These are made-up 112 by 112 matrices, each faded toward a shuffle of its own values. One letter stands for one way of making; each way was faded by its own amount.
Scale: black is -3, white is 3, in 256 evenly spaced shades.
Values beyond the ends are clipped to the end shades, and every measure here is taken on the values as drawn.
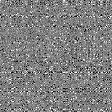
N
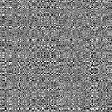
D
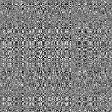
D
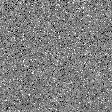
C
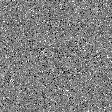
C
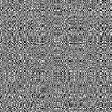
D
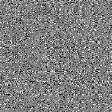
N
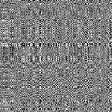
D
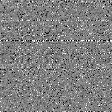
N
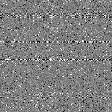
N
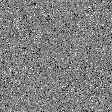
C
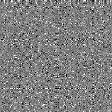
N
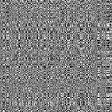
D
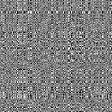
D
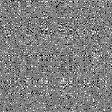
N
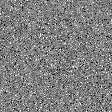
C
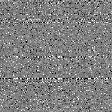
N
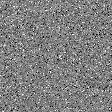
C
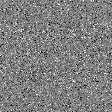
C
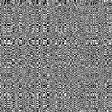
D
